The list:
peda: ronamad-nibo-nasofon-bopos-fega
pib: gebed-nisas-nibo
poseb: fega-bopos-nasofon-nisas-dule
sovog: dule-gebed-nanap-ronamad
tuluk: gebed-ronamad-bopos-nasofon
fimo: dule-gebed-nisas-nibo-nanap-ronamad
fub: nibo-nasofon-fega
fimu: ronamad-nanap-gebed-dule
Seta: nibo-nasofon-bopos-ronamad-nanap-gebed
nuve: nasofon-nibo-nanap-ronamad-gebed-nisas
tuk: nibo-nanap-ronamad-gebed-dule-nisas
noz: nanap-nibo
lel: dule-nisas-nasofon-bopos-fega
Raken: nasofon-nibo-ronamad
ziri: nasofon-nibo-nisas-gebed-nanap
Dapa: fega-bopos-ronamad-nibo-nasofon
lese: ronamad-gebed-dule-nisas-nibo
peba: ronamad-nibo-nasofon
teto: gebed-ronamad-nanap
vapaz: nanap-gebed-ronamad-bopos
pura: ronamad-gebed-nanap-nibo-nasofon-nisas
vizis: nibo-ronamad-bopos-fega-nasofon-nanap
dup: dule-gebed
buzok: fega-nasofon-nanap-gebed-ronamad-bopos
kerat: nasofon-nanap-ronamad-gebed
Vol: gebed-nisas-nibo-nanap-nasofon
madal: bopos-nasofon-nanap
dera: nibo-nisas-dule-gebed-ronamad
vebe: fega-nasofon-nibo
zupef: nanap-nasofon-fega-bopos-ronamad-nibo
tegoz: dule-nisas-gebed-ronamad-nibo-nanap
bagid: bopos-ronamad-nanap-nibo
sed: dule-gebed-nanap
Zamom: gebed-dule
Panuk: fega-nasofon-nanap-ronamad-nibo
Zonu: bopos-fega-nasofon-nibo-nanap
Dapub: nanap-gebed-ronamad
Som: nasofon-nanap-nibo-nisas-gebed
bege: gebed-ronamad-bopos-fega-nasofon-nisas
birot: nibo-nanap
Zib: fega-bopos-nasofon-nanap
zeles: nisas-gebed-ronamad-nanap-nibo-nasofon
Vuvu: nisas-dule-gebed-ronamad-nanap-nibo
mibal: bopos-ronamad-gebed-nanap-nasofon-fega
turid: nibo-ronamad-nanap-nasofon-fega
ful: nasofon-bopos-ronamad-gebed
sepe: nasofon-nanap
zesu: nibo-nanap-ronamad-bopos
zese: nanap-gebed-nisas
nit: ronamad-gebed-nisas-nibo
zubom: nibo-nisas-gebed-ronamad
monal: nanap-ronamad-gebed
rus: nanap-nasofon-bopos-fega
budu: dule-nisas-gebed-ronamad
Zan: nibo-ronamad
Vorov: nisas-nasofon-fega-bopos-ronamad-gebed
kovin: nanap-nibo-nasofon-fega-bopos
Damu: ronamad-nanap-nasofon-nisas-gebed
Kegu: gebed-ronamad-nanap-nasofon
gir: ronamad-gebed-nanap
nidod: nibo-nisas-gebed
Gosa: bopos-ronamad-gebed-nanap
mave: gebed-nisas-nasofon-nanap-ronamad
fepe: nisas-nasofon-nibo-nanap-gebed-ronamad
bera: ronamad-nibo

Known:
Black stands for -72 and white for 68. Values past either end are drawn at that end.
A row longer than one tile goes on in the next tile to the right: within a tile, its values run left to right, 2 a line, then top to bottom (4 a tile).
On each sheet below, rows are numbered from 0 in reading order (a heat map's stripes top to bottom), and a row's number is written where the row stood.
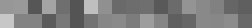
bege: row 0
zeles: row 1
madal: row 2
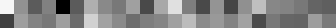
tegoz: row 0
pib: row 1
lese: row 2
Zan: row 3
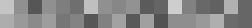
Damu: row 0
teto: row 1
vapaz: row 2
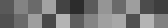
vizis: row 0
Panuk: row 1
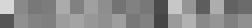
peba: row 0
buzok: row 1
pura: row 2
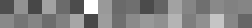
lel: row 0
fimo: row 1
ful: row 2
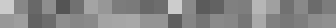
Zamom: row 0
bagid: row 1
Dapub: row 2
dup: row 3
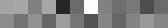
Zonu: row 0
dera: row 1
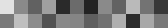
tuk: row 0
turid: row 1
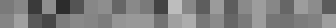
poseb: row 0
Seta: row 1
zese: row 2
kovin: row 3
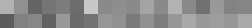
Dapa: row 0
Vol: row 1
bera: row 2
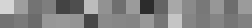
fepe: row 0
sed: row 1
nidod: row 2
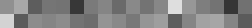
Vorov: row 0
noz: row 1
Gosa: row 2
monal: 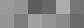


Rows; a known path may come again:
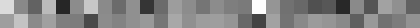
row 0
nuve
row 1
sed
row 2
kerat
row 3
fimo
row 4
rus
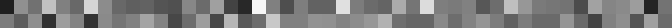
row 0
fub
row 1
sovog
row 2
vizis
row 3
fimu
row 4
vapaz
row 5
zubom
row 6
mave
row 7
birot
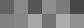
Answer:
zupef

